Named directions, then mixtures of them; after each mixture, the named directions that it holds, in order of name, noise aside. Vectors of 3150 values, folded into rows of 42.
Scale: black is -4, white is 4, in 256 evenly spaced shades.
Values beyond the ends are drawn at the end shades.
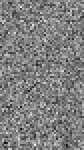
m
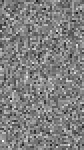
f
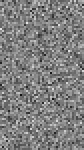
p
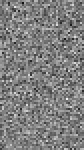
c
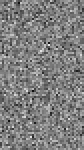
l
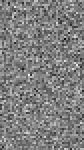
c, p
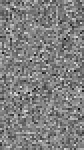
c, l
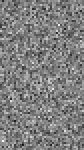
f, p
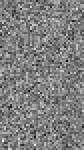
f, m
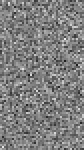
c, p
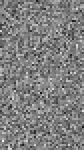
f, m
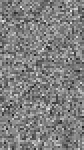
l, m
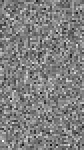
f
